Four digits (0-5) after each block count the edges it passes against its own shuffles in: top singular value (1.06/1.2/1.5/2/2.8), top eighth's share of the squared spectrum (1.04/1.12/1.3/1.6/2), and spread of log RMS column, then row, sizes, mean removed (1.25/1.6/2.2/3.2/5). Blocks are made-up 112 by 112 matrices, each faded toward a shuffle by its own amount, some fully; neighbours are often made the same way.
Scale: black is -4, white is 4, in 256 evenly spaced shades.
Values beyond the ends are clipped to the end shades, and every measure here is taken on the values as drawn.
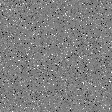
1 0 0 0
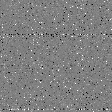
4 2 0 1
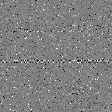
4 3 1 2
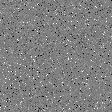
0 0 0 0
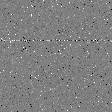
3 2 0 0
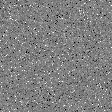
0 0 0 0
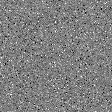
0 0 0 0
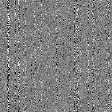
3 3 4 0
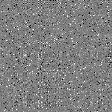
4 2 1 1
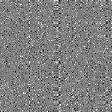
5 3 2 2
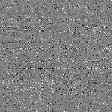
4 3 1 2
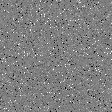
0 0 0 0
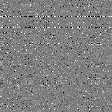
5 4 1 2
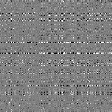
5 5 3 4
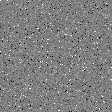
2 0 0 0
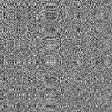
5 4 3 3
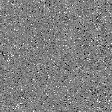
4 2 1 1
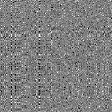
5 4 3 2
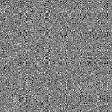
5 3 3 2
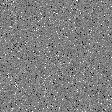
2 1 0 0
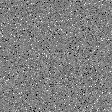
2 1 0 0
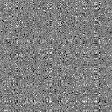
5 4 3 2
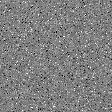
1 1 0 0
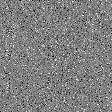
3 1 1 0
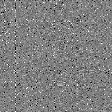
4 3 2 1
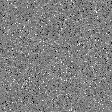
2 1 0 0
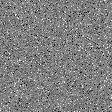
0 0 0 0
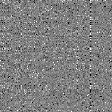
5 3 2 2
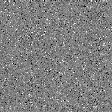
3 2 1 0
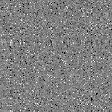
4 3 2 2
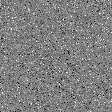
0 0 0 0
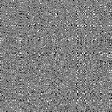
5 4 3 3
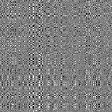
5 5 4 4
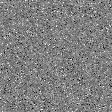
1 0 0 0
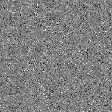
4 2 1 1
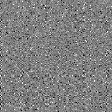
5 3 2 2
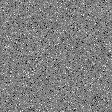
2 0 0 0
